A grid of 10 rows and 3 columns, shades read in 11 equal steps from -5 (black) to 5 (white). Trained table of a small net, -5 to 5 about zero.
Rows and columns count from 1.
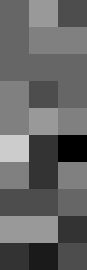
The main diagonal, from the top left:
-1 0 -1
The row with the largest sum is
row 5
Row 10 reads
-3 -4 -2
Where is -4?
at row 10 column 2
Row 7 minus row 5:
0 -4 0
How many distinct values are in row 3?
1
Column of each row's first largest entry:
2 2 1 1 2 1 1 3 1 3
